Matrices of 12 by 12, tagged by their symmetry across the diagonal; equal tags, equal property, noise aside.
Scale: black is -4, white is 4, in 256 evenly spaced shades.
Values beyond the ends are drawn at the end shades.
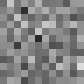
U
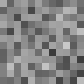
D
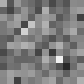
D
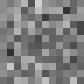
U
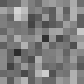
U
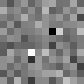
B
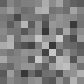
D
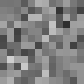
B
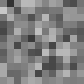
B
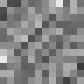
D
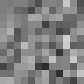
B
